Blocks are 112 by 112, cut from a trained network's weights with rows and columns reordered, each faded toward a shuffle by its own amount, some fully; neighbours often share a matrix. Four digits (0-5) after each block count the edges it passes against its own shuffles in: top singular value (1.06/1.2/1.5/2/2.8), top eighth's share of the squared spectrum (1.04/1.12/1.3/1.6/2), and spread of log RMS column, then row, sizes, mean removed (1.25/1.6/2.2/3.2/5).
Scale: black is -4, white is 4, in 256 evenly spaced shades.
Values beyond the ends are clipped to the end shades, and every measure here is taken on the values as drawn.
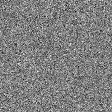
1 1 0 0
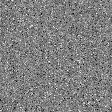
0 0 0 0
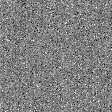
1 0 0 0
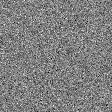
0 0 0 0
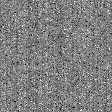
2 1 0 1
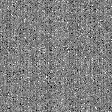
3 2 0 2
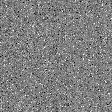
1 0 0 0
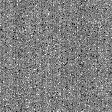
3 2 0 1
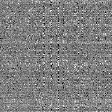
4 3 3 1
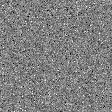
0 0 0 0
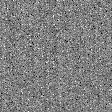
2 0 0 0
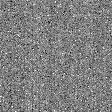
2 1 0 0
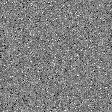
0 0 0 0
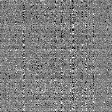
4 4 4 0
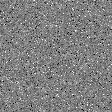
0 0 0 0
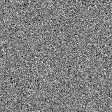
2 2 0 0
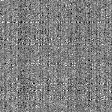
4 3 1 3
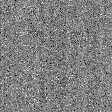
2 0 0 0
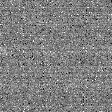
3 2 2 0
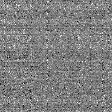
3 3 3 0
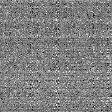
4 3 3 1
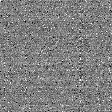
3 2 2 0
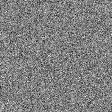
2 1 0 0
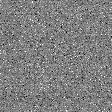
1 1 0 0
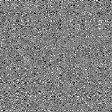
4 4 2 3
